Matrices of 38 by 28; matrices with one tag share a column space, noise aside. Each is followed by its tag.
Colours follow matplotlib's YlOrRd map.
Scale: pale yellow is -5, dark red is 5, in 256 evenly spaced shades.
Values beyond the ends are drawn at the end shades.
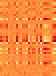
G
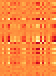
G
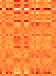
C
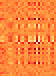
G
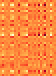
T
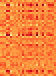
T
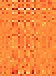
C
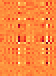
G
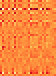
C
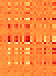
G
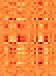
G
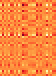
T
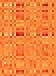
T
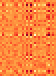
T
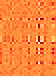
G
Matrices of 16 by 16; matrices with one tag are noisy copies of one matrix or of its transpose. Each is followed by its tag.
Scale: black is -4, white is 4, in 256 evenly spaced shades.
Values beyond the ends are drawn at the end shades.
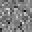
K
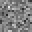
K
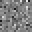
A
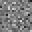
K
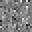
A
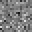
A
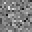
K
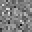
K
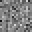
A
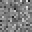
A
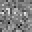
K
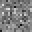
K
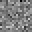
A
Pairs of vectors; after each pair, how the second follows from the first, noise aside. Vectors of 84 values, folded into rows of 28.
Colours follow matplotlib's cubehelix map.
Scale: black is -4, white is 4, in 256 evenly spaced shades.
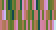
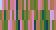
reversed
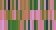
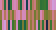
reversed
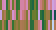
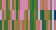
copied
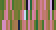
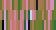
reversed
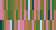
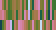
copied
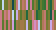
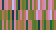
negated
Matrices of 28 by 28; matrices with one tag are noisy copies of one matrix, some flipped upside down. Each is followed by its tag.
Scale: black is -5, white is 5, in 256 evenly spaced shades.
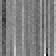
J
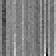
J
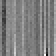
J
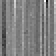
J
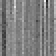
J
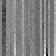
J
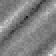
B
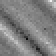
B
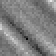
B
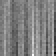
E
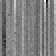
J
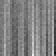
E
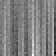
E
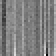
J
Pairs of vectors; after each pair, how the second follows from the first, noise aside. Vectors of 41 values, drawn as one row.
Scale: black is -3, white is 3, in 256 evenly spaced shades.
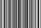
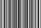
copied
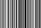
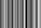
shuffled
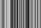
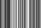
negated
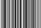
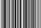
copied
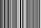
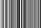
negated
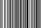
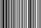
negated
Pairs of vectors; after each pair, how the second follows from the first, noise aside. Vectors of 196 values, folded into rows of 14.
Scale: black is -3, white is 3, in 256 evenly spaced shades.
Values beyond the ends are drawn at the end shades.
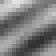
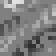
partly zeroed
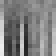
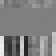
partly zeroed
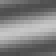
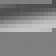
partly zeroed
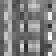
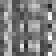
copied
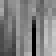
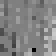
partly zeroed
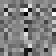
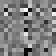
copied
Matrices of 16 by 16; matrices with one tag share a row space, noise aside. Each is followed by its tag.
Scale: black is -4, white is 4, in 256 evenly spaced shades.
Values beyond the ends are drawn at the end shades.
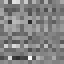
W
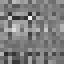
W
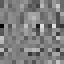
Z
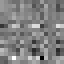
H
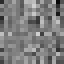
Z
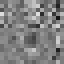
Z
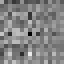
W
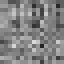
H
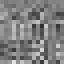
H
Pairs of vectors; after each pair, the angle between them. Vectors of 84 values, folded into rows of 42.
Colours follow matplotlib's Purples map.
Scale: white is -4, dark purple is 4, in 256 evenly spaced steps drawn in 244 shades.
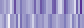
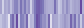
partly aligned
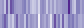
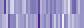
nearly opposite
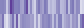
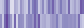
nearly opposite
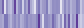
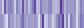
nearly opposite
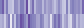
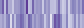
nearly parallel
